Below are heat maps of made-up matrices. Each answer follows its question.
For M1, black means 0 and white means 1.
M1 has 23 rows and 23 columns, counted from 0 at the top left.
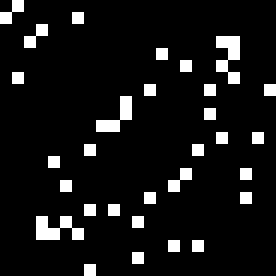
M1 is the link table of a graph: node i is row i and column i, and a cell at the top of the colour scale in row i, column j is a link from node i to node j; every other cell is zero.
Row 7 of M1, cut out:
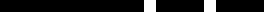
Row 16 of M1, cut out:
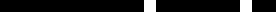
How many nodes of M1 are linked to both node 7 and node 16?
1
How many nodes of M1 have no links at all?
0
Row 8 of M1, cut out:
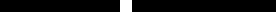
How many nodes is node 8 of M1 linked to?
1
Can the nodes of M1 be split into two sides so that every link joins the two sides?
yes
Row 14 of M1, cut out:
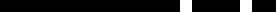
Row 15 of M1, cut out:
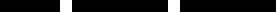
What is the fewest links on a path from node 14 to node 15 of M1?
1
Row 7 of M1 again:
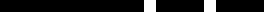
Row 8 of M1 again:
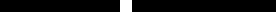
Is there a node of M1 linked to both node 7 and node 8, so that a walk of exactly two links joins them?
no
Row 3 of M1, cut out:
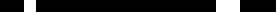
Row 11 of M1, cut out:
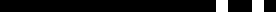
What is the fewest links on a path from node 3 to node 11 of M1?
2
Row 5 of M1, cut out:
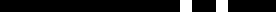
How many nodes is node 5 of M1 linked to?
2
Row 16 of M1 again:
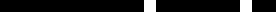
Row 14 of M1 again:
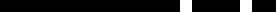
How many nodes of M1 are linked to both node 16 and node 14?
1
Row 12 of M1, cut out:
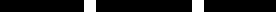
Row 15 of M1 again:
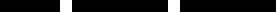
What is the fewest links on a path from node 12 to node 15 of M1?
4
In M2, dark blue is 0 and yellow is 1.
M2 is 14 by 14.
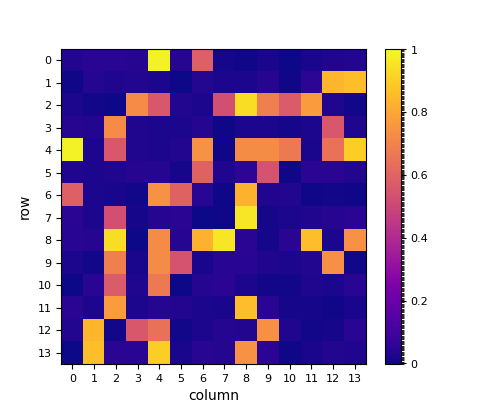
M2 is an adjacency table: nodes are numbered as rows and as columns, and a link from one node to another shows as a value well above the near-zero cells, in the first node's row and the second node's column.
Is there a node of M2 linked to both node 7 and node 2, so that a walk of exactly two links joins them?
yes
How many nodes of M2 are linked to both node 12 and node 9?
1
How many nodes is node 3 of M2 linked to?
2
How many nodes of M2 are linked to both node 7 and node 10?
1
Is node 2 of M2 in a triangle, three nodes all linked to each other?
yes
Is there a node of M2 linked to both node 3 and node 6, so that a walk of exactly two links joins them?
no
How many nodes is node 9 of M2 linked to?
4
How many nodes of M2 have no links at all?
0
